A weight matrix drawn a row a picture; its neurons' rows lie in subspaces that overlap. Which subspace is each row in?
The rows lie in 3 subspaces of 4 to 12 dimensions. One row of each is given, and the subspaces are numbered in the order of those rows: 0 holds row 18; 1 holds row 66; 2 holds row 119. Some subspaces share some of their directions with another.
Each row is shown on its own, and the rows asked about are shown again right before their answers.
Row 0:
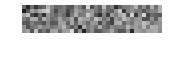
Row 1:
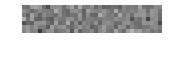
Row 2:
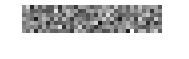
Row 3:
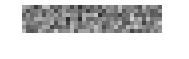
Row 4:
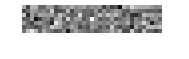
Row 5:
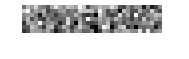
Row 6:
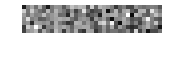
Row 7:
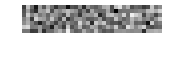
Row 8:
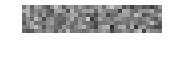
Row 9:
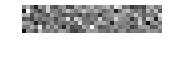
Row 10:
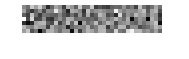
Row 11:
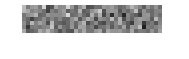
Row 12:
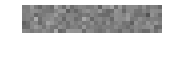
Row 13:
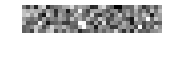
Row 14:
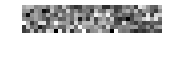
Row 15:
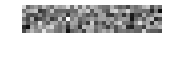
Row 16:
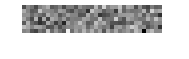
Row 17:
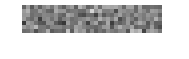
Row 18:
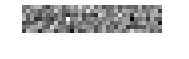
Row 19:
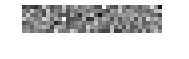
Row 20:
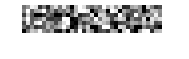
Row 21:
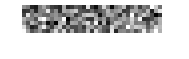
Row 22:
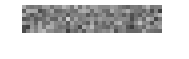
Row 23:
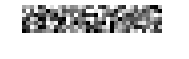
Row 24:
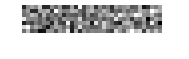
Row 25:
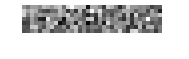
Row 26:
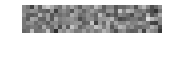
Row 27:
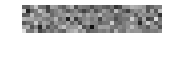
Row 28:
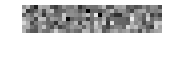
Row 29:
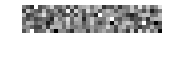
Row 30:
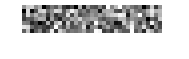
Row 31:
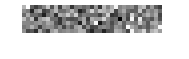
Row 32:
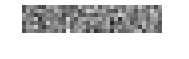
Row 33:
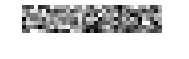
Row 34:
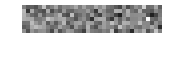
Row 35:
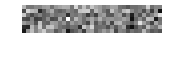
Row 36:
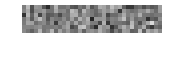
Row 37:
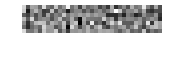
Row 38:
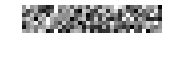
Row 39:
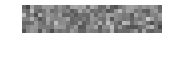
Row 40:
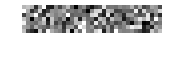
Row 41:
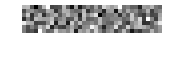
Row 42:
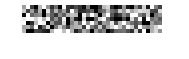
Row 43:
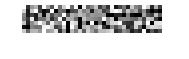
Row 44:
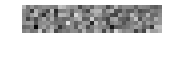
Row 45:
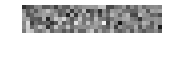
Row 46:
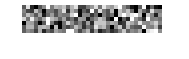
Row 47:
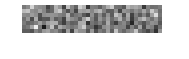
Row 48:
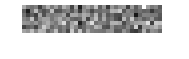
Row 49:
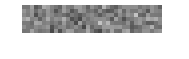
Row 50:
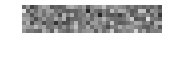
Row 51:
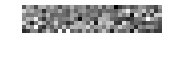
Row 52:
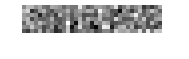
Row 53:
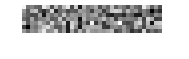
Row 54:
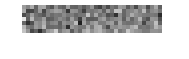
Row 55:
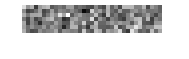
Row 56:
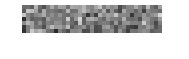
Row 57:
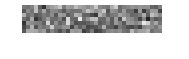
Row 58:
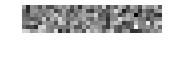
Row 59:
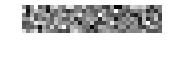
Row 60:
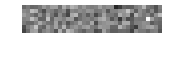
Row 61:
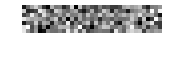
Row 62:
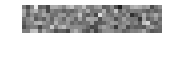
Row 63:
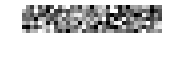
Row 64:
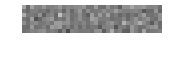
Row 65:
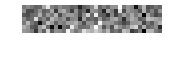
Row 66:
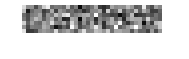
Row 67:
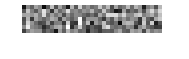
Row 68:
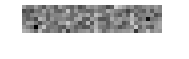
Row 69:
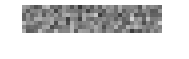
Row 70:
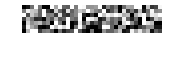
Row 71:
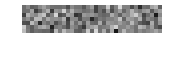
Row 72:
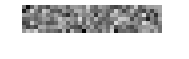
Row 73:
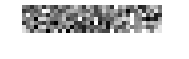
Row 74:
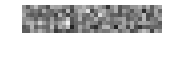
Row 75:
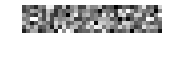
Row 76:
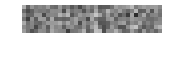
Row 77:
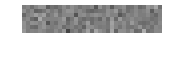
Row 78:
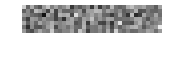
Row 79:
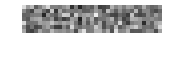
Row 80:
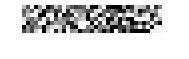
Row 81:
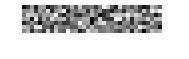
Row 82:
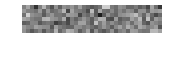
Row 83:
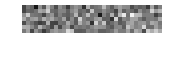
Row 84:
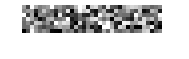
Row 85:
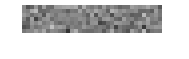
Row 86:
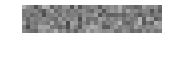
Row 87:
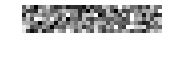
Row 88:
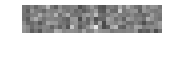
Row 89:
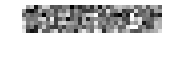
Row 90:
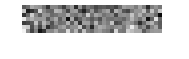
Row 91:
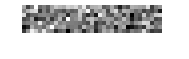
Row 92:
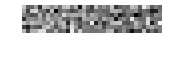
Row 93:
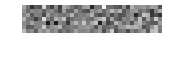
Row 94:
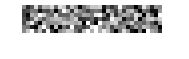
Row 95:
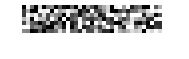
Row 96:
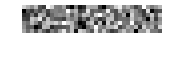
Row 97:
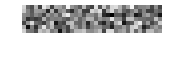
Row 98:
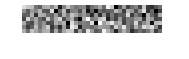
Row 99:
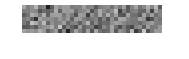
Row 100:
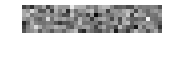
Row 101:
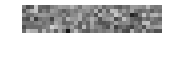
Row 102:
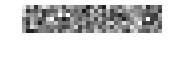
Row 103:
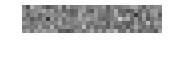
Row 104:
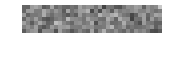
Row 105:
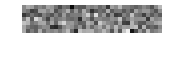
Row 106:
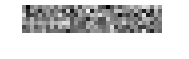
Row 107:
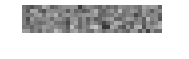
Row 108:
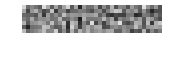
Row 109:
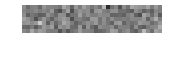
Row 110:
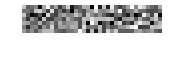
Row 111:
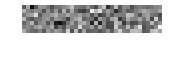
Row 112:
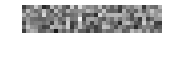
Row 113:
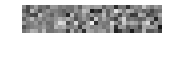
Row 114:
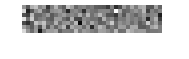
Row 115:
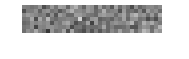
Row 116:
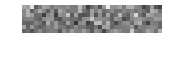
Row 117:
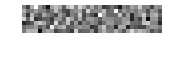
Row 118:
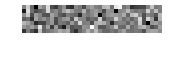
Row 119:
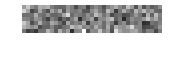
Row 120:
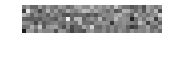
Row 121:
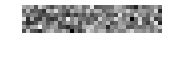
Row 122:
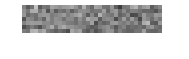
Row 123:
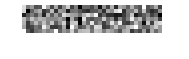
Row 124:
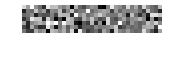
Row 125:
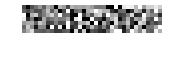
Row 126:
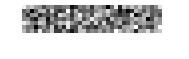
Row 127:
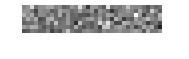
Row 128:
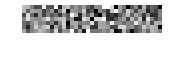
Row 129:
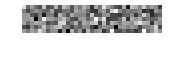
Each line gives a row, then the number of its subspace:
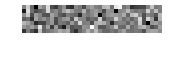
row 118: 0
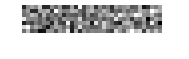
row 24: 0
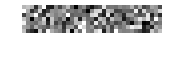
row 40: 2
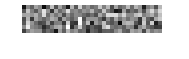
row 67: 0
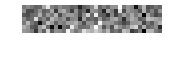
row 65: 2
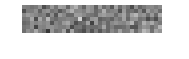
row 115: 2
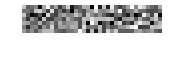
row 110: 2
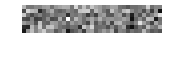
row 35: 0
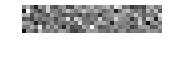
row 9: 0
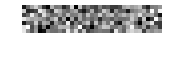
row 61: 0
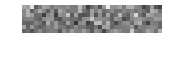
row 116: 1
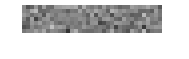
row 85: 1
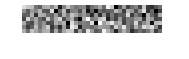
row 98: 1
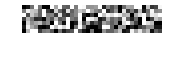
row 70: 0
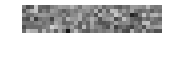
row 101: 1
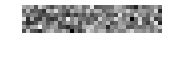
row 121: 0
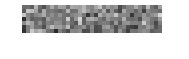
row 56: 0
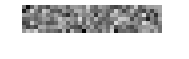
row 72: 2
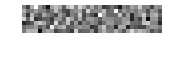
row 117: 0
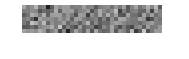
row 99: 2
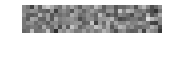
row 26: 2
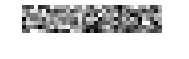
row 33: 0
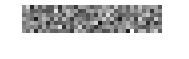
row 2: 2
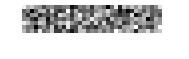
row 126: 1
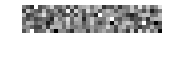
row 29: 2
